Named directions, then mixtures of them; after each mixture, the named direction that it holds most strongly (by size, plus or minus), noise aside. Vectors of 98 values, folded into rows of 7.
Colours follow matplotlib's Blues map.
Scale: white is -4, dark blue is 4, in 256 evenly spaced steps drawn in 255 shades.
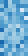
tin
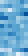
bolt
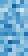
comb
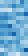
bolt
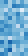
comb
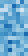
comb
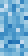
tin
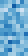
comb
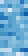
bolt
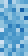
tin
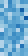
tin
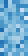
tin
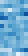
bolt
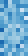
tin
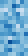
comb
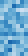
comb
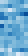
bolt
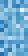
tin
